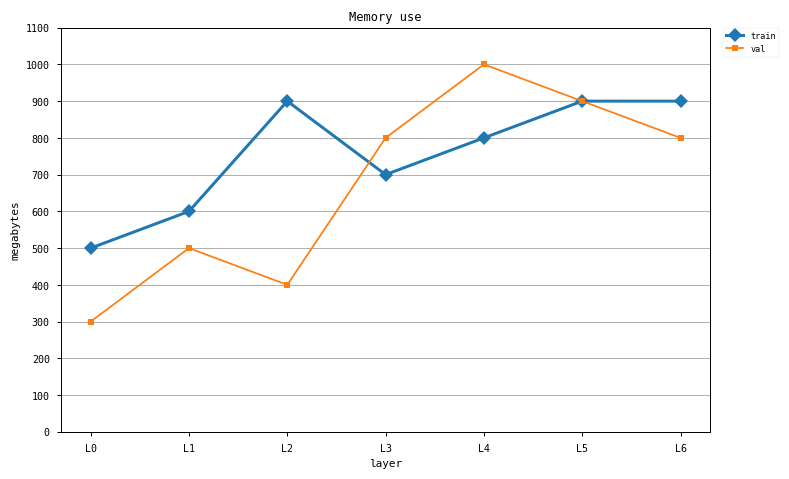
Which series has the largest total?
train
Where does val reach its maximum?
L4
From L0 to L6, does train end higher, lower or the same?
higher
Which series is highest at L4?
val
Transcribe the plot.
Title: Memory use
x-axis: layer, ticks L0 L1 L2 L3 L4 L5 L6
y-axis: megabytes, ticks 0 100 200 300 400 500 600 700 800 900 1000 1100
Legend: train, val
Values:
train: 500 600 900 700 800 900 900
val: 300 500 400 800 1000 900 800
